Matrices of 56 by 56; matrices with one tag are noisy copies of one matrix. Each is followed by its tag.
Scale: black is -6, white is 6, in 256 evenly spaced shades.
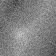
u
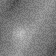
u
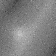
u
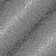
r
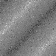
r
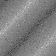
r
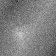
u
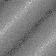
r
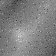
u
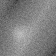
u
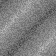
r
